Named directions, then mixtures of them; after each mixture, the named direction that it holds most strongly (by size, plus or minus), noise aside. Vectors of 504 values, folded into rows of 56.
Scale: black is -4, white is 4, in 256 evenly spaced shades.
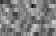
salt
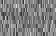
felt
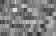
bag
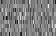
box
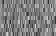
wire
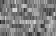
bag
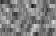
salt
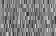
wire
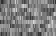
bag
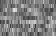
bag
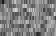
bag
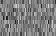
box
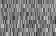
wire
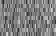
wire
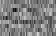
bag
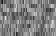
felt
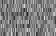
felt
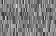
felt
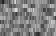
bag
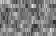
salt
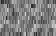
salt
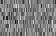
box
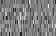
box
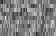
felt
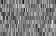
felt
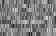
bag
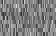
felt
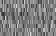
felt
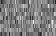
box
